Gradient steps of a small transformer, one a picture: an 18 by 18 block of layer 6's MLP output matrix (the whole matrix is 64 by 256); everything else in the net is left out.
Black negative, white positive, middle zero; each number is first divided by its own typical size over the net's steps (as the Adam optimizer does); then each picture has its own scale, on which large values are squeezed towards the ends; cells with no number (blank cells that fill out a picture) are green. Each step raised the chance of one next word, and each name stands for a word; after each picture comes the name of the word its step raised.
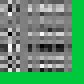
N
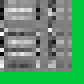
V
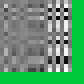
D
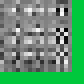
V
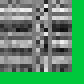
D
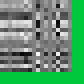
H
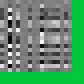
H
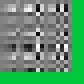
N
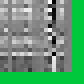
V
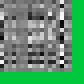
H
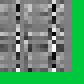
N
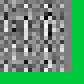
D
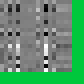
N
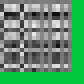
H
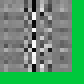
H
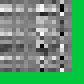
N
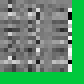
D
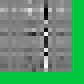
V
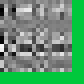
V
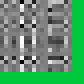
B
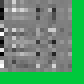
V
